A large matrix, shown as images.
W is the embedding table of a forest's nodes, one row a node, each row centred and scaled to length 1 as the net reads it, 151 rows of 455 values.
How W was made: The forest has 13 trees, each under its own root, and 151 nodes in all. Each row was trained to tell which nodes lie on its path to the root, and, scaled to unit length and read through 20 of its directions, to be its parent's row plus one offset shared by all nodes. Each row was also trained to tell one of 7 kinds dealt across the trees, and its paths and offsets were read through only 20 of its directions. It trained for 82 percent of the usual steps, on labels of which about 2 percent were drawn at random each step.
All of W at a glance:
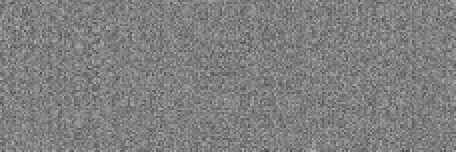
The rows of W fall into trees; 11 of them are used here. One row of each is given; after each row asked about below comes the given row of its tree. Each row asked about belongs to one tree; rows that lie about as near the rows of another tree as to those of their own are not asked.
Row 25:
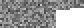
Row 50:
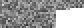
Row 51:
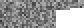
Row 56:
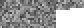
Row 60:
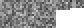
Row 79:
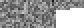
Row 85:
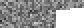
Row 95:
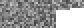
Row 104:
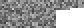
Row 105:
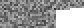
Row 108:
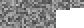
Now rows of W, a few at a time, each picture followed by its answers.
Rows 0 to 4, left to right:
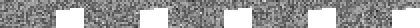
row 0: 95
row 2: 85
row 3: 85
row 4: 105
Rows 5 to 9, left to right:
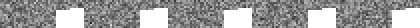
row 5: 60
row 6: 105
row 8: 25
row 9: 56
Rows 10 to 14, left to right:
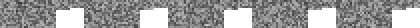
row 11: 105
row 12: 108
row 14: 104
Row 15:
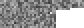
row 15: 95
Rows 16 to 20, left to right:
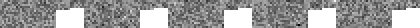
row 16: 25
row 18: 60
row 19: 85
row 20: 60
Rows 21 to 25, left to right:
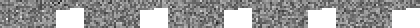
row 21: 85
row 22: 104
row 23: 108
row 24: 56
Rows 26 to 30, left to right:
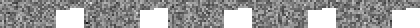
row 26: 60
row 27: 60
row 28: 60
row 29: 50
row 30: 79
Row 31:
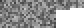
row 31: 104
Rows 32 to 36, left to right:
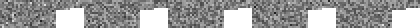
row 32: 85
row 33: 25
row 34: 51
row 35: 105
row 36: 25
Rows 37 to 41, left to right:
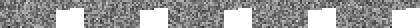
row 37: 50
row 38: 51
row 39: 85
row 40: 56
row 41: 56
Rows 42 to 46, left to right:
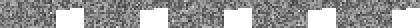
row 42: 95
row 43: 56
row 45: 25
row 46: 108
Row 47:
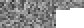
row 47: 79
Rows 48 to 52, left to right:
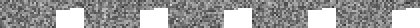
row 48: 79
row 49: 105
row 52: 56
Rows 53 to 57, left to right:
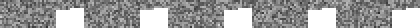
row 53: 108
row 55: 60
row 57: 104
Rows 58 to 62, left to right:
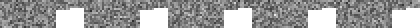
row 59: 56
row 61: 50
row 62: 85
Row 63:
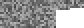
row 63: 50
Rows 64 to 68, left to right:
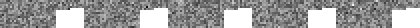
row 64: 51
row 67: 108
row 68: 85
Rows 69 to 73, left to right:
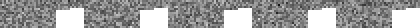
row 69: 104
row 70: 104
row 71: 25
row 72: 56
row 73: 56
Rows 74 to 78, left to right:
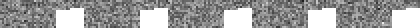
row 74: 108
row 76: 79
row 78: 60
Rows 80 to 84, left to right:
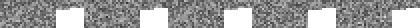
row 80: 105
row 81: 60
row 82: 105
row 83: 25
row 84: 85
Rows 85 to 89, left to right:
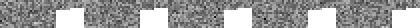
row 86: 85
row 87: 56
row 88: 56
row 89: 104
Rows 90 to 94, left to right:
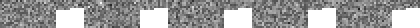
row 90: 108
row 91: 85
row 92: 85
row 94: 79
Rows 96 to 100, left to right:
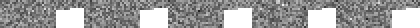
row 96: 108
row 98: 105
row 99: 79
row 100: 105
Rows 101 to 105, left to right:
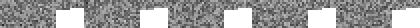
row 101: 50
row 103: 105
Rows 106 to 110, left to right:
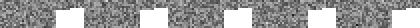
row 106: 50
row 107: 95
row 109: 60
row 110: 50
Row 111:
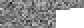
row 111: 79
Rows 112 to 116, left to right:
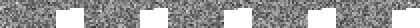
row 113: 50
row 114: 105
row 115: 79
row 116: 60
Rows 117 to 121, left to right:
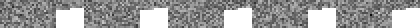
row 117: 85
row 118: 105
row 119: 95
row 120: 104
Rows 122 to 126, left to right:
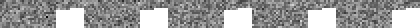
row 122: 56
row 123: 50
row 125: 79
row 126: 56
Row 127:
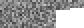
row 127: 51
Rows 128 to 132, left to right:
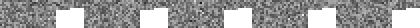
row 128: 60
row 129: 104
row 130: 95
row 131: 85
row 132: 50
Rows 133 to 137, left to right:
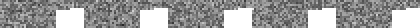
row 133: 60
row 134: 105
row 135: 104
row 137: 108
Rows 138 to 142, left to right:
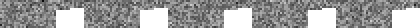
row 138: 60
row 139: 105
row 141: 25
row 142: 105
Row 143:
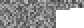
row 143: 51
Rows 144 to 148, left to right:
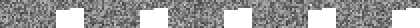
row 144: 108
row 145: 56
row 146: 51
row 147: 95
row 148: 60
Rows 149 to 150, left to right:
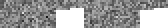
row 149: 104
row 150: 56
